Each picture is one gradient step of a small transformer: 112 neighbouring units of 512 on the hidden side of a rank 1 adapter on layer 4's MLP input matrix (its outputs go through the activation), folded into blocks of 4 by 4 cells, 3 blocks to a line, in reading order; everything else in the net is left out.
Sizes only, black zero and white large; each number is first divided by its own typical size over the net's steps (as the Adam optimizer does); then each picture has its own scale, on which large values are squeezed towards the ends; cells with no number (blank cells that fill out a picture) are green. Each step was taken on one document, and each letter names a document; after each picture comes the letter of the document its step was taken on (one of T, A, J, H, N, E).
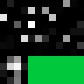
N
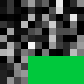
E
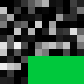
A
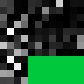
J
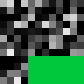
E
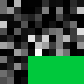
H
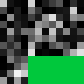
E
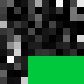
J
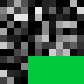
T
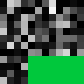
T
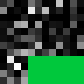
J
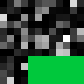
H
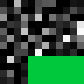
H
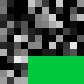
E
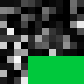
J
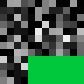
T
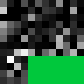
J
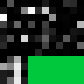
N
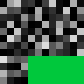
T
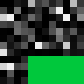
A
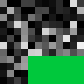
H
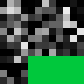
T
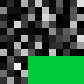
J
